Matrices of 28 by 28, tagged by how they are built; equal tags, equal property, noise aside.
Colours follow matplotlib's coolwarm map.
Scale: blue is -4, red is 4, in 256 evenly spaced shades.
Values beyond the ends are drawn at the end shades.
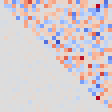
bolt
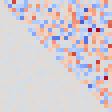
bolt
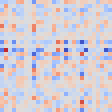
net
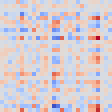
net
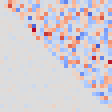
bolt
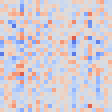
net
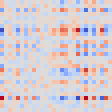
net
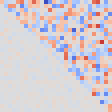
bolt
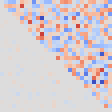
bolt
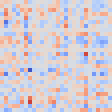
net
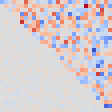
bolt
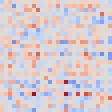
net
